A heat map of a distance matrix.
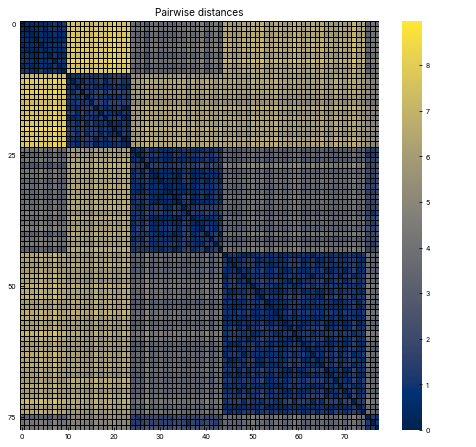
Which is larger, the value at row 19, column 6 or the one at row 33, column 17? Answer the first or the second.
the first
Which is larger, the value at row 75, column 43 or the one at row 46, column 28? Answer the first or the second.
the second
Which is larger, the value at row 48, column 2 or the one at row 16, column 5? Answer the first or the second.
the second
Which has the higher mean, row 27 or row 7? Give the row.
7
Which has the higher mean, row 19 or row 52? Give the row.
19
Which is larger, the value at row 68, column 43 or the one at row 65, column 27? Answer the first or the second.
the second
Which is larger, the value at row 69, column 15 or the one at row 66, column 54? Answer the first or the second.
the first
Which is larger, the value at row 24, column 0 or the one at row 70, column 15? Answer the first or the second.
the second
